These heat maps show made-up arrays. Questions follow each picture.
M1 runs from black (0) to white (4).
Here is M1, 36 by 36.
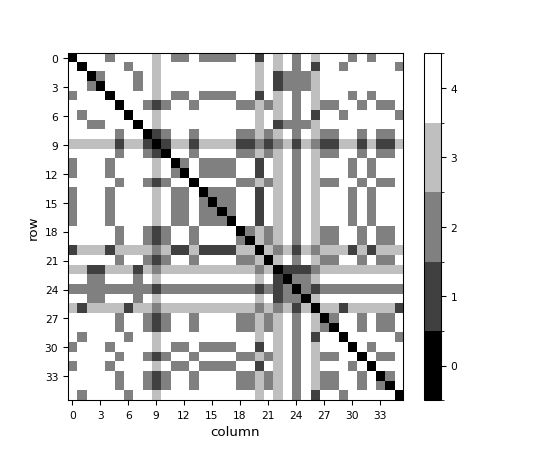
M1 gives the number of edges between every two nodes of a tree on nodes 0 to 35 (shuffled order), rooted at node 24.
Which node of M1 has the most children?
9
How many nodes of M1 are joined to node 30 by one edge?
1
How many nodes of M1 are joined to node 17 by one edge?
1
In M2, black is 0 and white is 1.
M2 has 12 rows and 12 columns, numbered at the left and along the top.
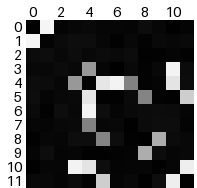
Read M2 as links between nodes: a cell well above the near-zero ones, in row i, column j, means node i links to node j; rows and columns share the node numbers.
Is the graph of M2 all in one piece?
no
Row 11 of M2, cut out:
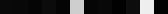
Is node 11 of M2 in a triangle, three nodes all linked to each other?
no
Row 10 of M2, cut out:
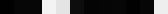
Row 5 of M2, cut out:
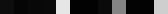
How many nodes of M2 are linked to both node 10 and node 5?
2
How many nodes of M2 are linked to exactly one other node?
5
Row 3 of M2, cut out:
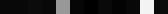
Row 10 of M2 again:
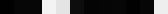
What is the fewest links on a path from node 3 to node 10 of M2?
1
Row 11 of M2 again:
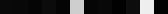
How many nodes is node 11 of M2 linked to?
2
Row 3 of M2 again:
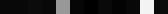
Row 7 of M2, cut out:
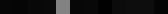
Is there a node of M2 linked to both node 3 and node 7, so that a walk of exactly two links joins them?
yes
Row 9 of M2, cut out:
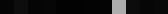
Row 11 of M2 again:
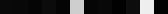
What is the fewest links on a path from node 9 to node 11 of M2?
3
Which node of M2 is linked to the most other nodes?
node 4
